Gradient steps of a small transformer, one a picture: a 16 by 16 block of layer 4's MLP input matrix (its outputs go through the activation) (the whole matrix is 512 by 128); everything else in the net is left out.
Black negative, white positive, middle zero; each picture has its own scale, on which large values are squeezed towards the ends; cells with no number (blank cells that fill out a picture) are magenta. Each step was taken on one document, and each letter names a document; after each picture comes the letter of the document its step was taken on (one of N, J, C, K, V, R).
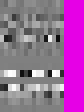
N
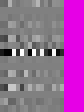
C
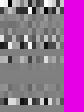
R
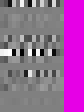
C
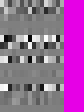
R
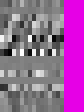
N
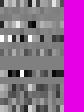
N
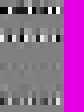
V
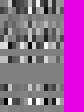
R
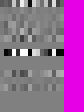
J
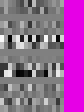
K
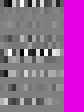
C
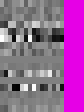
N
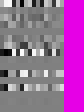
C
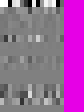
K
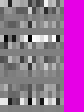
R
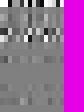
R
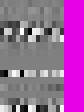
N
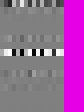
J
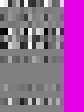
R
